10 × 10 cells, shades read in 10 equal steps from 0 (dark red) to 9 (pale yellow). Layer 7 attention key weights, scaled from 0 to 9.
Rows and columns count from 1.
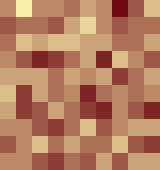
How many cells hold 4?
20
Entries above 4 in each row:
7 3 7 4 7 5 3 6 4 5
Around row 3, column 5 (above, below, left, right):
6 4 7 6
